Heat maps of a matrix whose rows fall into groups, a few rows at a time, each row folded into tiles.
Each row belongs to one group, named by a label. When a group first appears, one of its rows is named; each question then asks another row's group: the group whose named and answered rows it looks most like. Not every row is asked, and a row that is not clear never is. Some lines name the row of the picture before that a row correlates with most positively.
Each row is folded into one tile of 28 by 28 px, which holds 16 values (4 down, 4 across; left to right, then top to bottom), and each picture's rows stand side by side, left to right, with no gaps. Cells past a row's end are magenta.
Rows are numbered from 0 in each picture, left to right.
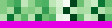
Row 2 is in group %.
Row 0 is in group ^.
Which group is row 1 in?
^
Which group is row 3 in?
%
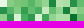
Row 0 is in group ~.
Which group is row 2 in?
%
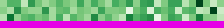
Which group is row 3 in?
^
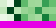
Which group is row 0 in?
%
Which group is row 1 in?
%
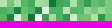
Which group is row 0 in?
~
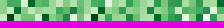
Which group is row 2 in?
~
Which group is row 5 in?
%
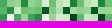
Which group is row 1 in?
~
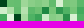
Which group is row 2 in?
~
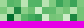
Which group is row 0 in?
^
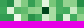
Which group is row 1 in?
~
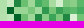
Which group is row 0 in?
%
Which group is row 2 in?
~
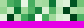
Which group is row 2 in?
%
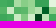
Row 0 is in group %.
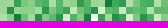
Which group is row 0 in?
%
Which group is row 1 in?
^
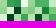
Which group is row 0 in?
^
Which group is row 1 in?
^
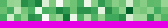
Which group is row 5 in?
^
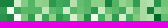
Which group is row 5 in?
%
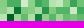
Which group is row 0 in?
^
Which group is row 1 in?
^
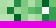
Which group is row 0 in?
%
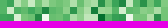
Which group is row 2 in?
~
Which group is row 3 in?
%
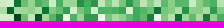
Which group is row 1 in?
^
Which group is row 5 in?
~
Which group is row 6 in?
^
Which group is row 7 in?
^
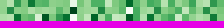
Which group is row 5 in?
^
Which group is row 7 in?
%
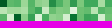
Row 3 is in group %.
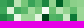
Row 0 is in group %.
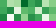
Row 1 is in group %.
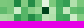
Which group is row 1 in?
~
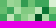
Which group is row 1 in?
^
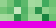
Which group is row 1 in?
%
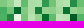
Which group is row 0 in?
~
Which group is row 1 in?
%
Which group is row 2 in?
%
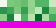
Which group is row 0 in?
~
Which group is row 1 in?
^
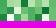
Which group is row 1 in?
~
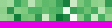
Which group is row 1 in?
~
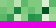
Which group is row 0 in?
~
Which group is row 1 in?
~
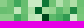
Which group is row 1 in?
%
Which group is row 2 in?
~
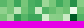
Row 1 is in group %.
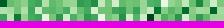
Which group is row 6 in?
~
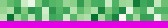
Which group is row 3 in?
^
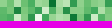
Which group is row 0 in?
~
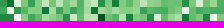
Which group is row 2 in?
~
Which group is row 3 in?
%
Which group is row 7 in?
~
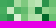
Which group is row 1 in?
%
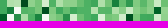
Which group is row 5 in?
~
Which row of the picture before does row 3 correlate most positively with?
0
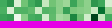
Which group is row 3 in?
^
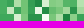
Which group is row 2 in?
^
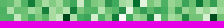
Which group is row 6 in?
%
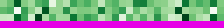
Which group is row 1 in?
^
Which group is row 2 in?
%
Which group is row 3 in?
~
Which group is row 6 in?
%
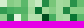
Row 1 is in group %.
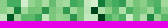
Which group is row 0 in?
^
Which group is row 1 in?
~
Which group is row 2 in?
%
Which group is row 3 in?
%
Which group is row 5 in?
^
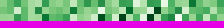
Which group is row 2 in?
~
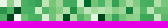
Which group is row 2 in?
^
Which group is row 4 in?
~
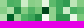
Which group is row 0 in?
^
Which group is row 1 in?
~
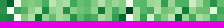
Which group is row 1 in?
^
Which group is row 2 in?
%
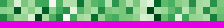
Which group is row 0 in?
~
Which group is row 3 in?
^
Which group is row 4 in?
~
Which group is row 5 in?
%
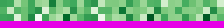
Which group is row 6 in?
%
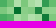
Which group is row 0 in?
~
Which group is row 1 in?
%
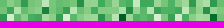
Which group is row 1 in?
~
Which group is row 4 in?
^
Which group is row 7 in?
%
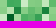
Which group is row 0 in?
^
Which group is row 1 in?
~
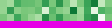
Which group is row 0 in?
%
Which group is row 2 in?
~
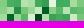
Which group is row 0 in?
^
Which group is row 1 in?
^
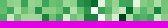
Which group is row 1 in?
%
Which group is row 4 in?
^
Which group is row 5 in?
~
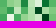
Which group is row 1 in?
%
